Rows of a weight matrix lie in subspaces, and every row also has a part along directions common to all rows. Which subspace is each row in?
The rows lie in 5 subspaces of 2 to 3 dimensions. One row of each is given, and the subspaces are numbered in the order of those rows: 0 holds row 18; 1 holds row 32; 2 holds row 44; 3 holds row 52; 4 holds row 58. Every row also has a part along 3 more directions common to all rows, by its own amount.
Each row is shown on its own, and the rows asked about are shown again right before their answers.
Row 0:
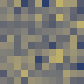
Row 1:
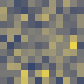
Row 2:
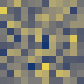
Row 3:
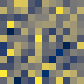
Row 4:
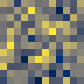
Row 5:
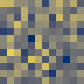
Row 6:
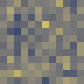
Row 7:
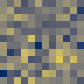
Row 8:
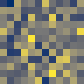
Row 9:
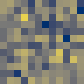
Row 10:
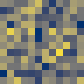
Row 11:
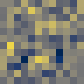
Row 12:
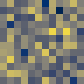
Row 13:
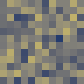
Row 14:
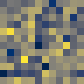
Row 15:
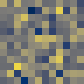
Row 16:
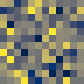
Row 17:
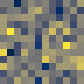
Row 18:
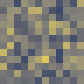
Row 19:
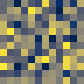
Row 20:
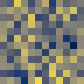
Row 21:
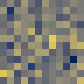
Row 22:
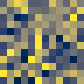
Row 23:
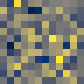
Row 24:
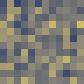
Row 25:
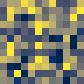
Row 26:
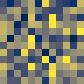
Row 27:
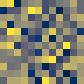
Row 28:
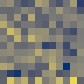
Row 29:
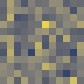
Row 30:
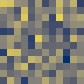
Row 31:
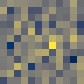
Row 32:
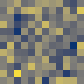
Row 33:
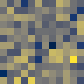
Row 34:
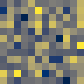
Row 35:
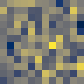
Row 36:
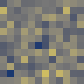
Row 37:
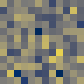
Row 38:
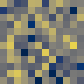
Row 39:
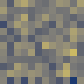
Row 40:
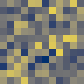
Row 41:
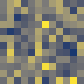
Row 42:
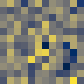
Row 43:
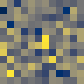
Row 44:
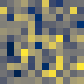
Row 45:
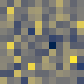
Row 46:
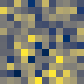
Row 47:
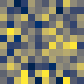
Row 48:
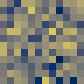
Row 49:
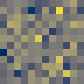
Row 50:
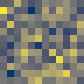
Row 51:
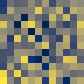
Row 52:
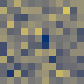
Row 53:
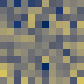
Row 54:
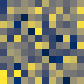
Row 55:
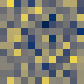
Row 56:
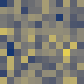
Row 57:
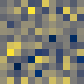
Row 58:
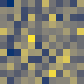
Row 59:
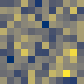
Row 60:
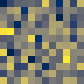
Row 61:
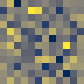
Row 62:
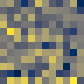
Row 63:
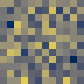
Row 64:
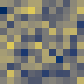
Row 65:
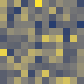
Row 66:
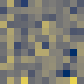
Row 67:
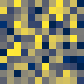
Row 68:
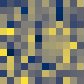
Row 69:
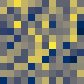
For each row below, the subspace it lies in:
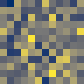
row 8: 4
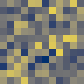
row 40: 0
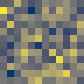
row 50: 3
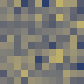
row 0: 2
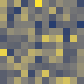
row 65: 1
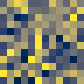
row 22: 2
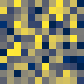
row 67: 0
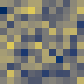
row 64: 3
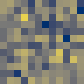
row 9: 4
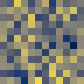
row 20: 3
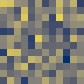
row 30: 4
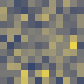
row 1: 3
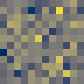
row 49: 1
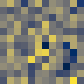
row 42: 1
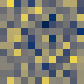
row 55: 4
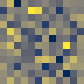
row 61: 4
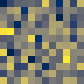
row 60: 4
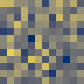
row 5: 4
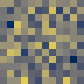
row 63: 0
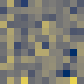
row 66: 1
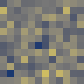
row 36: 3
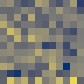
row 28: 1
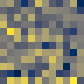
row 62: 1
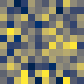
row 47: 3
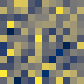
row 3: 2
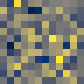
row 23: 4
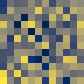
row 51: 0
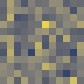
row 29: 1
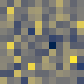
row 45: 2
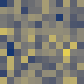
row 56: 4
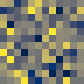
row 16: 1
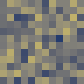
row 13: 2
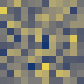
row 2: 3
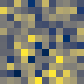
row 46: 0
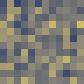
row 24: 1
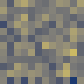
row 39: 1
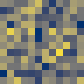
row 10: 3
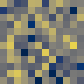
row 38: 2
